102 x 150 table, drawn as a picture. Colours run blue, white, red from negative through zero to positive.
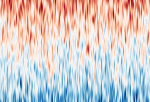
Slope: up to the top. Grain: streaks running down. Average level on the scale: 50%.
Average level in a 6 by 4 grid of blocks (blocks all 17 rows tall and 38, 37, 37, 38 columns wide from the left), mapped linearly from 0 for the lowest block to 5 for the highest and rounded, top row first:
5 5 5 5
4 4 4 4
3 3 3 3
2 2 2 2
1 1 1 1
1 0 0 0
